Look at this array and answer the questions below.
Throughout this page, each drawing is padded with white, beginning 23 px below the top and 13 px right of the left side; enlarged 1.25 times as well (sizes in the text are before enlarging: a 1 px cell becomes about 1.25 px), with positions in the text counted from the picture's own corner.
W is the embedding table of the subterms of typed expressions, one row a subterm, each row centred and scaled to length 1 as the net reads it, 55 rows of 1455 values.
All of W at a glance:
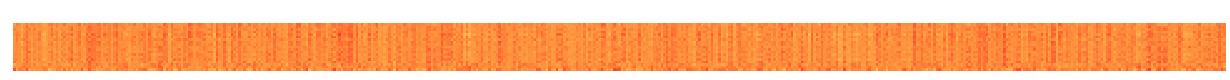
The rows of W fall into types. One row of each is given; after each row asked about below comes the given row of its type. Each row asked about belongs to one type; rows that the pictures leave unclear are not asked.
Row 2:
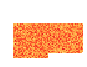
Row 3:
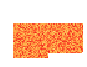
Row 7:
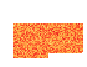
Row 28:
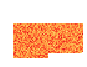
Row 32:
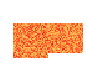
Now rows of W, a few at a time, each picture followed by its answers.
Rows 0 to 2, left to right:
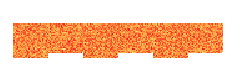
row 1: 2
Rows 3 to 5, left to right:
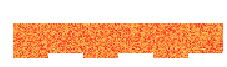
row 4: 2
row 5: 32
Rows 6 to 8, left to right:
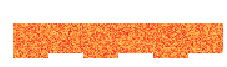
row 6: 3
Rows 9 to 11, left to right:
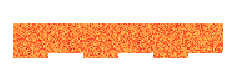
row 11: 32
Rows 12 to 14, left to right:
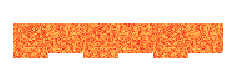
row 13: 32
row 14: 32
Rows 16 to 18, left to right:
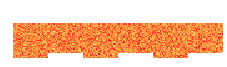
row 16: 3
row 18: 28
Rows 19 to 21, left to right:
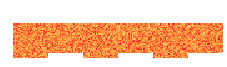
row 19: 32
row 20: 28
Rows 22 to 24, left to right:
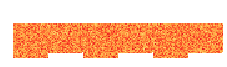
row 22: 3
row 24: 2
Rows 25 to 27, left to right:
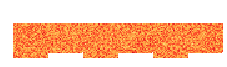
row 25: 32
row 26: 7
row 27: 7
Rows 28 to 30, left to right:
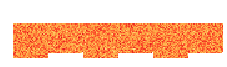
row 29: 32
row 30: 3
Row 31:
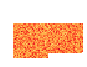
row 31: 3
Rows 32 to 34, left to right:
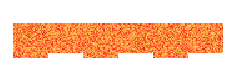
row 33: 7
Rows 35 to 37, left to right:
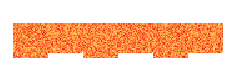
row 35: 32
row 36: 3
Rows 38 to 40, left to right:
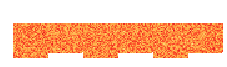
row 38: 32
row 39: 3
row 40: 7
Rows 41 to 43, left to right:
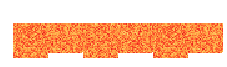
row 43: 32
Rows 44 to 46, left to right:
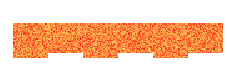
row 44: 32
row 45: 3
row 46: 3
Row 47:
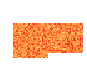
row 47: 7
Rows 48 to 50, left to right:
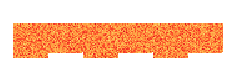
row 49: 28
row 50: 2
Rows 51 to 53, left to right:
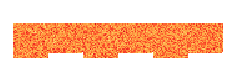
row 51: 7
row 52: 28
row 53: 3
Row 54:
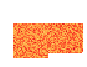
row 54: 3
